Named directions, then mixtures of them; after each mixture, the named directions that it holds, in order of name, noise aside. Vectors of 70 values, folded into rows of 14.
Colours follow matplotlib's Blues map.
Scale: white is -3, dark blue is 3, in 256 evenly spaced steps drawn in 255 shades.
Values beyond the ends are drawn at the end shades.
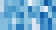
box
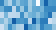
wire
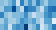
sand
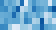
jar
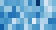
wire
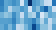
box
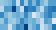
sand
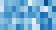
box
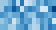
box, jar, sand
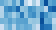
box, jar, wire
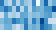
jar, wire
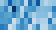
jar, sand, wire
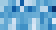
box, jar, sand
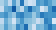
box, sand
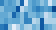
jar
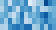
box, jar, wire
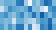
box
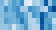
box, jar, wire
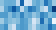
box, jar, sand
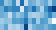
jar, sand, wire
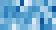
box, jar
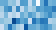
wire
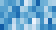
box, jar, wire
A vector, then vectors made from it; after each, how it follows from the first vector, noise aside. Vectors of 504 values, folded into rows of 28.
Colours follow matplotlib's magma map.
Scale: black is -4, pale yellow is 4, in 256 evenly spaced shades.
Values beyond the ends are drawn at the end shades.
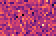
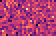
wrapped around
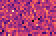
reversed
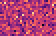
negated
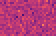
shrunk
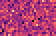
reversed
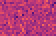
shrunk
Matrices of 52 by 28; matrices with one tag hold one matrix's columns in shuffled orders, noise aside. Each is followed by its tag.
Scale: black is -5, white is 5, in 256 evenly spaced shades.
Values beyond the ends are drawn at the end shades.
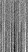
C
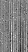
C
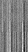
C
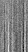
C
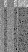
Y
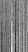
C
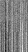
C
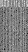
Y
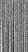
C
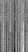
C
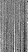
C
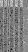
Y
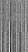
C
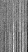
C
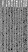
Y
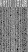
Y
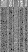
Y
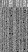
Y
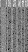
Y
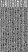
Y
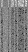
Y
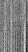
C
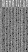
Y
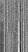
C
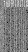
Y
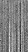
C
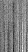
C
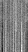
C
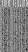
Y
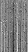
C
